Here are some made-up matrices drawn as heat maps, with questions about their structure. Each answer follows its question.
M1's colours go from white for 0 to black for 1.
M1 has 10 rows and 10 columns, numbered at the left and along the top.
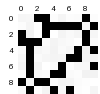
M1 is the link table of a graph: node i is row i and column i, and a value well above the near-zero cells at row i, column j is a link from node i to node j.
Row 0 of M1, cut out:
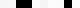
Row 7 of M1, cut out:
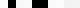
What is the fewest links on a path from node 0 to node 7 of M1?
3
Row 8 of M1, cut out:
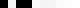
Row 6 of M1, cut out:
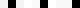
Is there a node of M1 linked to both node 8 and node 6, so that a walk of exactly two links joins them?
no
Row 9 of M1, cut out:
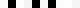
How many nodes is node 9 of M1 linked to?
3
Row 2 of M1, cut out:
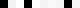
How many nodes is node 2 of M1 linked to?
3
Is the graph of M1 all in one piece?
yes
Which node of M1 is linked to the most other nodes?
node 1
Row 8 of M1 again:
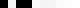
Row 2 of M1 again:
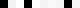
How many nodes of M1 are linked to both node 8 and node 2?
2
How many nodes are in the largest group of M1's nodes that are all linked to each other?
4
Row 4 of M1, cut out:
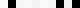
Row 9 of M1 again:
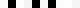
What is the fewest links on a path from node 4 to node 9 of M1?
1
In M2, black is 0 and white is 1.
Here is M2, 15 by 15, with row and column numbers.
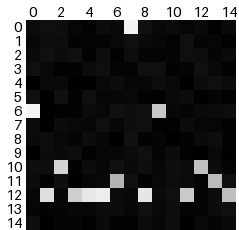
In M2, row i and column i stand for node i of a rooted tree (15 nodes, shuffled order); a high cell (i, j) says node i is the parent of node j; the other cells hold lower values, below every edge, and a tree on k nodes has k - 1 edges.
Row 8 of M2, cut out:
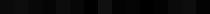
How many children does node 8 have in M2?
0
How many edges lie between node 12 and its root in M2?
1
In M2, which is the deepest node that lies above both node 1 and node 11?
12
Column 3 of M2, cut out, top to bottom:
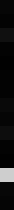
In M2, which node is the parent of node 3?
12
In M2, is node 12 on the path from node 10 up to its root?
no
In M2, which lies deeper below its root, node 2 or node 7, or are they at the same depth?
node 7
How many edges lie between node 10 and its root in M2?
0
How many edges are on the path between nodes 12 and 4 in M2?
1
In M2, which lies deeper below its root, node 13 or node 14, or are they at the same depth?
node 13
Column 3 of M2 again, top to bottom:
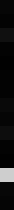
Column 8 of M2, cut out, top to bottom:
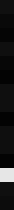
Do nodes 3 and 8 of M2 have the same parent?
yes
